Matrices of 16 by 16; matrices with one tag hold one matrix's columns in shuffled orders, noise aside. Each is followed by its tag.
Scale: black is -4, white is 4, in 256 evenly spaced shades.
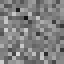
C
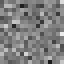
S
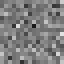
S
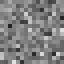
C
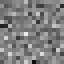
S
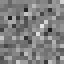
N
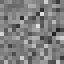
N
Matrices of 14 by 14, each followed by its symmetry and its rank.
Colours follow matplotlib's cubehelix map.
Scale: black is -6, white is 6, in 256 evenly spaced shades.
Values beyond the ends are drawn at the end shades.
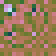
symmetric, rank two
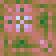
symmetric, rank three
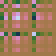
symmetric, rank one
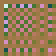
symmetric, rank one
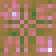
symmetric, rank three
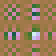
symmetric, rank one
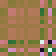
symmetric, rank one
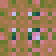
symmetric, rank two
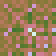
symmetric, rank three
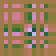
symmetric, rank one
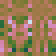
neither, rank two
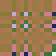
symmetric, rank one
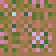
symmetric, rank three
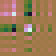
symmetric, rank one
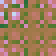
symmetric, rank two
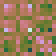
symmetric, rank three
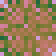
symmetric, rank three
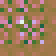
symmetric, rank two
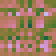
neither, rank two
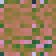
neither, rank two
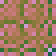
symmetric, rank two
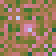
symmetric, rank three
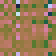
neither, rank two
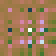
symmetric, rank two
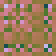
symmetric, rank two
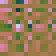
neither, rank two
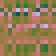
neither, rank two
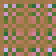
symmetric, rank one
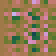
neither, rank two
